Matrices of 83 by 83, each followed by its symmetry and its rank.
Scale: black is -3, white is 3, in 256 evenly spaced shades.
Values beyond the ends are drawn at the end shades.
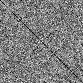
symmetric, full rank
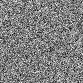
neither, full rank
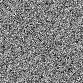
symmetric, full rank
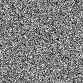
neither, full rank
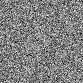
neither, full rank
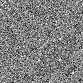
symmetric, full rank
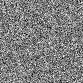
neither, full rank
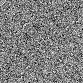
symmetric, full rank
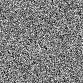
neither, full rank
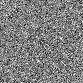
symmetric, full rank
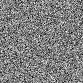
neither, full rank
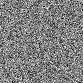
neither, full rank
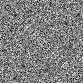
symmetric, full rank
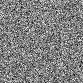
neither, full rank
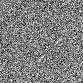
symmetric, full rank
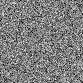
symmetric, full rank
